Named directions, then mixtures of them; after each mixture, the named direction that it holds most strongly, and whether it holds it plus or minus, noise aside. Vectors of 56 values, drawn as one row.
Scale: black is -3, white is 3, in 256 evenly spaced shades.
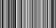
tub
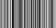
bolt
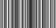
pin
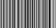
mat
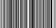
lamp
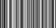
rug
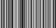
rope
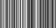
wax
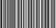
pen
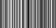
lamp, minus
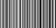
pen, minus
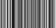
bolt, plus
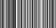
tub, plus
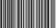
pen, plus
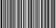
pen, plus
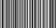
pen, minus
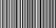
pen, minus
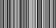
pin, minus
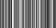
bolt, minus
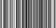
tub, minus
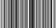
lamp, plus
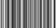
rug, minus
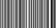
mat, minus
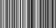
wax, plus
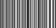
lamp, minus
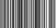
bolt, plus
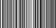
mat, minus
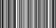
tub, plus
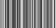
rug, minus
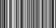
rug, plus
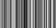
wax, minus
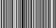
rope, plus
